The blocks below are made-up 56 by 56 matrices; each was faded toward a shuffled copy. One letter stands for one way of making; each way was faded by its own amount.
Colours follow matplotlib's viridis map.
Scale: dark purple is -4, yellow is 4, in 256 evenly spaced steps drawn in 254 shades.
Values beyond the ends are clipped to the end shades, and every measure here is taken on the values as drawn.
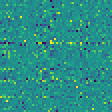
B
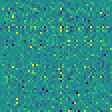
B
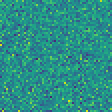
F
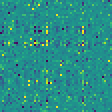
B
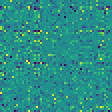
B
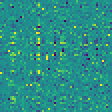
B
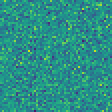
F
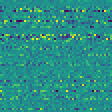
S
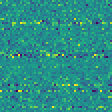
S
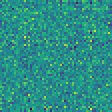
F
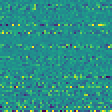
S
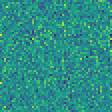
F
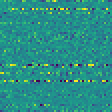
S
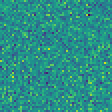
F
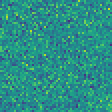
F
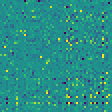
B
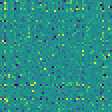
B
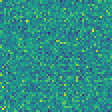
F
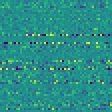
S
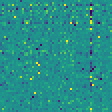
B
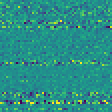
S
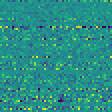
S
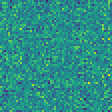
F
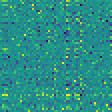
B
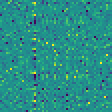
B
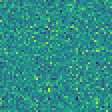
F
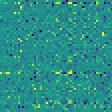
B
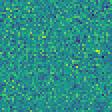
F
